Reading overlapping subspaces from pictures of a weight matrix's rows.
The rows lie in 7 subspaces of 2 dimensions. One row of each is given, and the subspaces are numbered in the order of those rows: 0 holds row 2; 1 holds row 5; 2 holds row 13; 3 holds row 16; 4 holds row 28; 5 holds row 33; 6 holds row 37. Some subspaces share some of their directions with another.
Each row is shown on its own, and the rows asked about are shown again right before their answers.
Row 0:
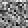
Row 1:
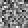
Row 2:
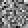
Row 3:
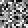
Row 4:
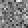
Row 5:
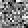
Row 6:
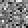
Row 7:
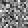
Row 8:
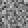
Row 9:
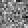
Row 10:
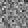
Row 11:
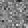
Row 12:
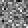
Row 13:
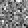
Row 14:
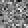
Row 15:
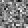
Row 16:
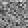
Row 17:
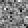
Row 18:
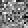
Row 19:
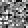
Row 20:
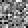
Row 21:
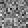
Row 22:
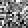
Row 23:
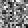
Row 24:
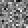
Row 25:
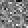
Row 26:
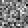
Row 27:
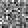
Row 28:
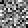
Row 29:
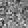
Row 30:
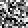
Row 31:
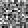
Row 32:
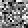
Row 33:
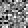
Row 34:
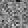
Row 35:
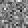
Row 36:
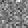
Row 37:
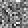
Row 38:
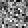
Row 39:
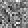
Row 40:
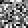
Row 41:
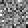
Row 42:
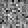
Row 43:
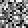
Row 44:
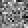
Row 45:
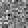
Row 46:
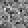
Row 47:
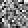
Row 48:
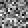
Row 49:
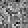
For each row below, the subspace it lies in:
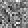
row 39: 6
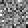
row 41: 4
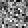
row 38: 4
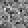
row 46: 6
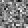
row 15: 2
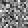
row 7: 3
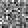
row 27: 5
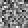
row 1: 0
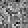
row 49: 6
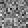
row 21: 4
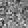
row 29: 2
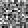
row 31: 5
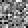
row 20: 5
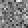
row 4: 1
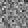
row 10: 0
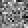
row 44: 1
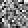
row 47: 0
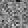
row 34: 6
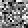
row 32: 1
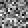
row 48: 4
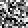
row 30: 4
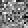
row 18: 1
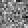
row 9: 1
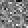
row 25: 3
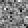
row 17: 6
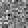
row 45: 5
